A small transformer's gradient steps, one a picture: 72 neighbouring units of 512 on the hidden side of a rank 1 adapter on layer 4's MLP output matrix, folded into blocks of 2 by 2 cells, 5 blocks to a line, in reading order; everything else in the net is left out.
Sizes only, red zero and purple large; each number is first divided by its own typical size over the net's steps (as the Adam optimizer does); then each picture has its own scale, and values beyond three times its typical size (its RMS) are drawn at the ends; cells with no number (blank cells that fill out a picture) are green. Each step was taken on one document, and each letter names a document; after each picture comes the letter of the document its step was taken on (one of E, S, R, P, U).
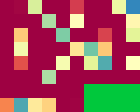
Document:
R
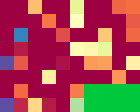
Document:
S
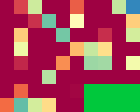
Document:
R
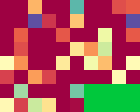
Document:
S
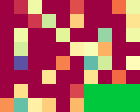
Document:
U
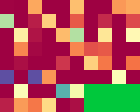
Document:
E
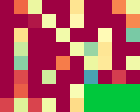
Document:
U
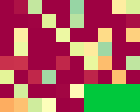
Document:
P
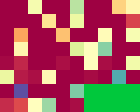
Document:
P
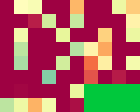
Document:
U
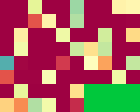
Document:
S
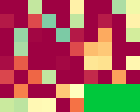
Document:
E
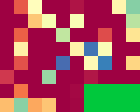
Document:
R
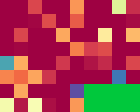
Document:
S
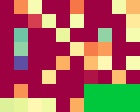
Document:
U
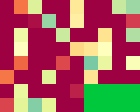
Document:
R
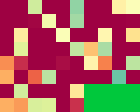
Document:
P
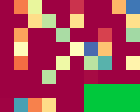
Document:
R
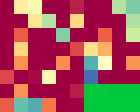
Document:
R
